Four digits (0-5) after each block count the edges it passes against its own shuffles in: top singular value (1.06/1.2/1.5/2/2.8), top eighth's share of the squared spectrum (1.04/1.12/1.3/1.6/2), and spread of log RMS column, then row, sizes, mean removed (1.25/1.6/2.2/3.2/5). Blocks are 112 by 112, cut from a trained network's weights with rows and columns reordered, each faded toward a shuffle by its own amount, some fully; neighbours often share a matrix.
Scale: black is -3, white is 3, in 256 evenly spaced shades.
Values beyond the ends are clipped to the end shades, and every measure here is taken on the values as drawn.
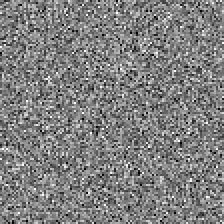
0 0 0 0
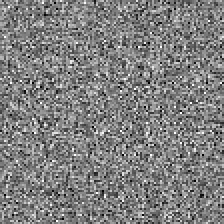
3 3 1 2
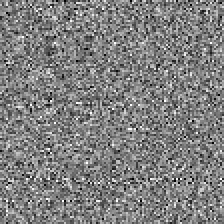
3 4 2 2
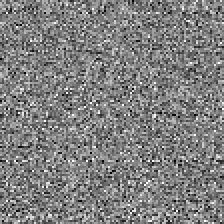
3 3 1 3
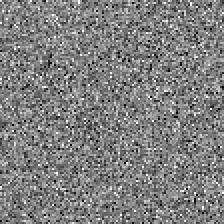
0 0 0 0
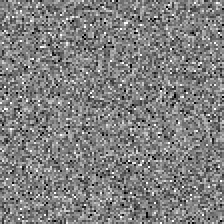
0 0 0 0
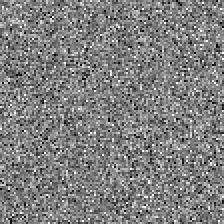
0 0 0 0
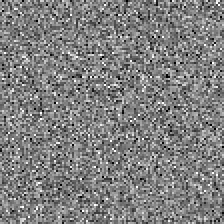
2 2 0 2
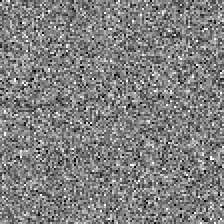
1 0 0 0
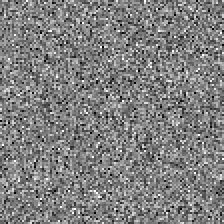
0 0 0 0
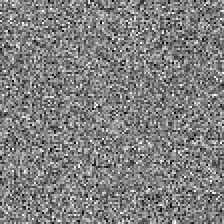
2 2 0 1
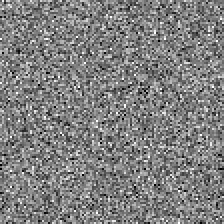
1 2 0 0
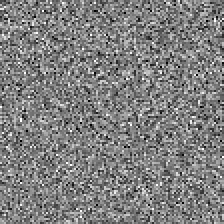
2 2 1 1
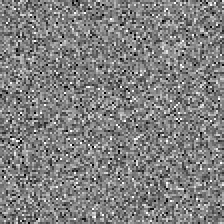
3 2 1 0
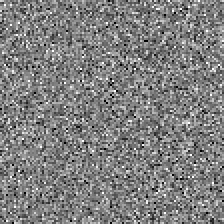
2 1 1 0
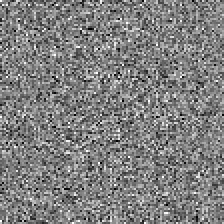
3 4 2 2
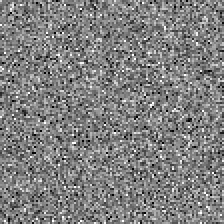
1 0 0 0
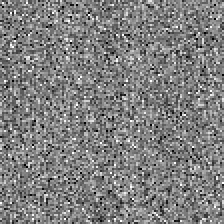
2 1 0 1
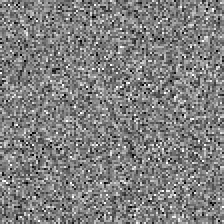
0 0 0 1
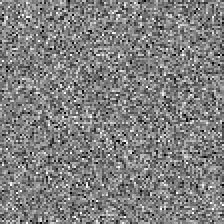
1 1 0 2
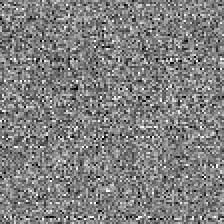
2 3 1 3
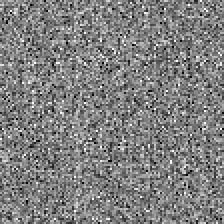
1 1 0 1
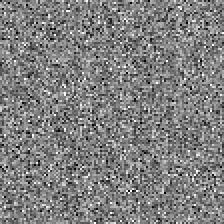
1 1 0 1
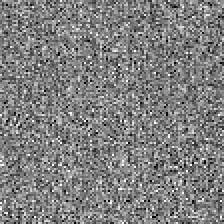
2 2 0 2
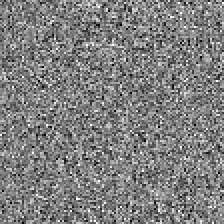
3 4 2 2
